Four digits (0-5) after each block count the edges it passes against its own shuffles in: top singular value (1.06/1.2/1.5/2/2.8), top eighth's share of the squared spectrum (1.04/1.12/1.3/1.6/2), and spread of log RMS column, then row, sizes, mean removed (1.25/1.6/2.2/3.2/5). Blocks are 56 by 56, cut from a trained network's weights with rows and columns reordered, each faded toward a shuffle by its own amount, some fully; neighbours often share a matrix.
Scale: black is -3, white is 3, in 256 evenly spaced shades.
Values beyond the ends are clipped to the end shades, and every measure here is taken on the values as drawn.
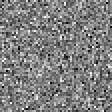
0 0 0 0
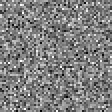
0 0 0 0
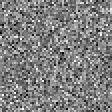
0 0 0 0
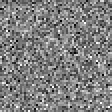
0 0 0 0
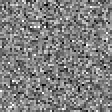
0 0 0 0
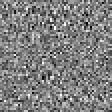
3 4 2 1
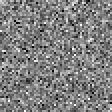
1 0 0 0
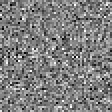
2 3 0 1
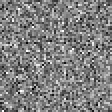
1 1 0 0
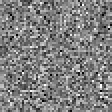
3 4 2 0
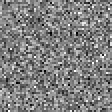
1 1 0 0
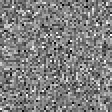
1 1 0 0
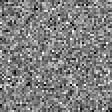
1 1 0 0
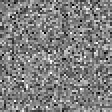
1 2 0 1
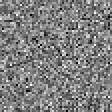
3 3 1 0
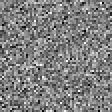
2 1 0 0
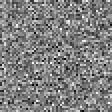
3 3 1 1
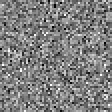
1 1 0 0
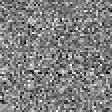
2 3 1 2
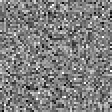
3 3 1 0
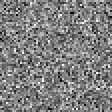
1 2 0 0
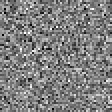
3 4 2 1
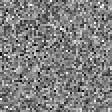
1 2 1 0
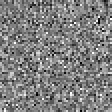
2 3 0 1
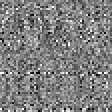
3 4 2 3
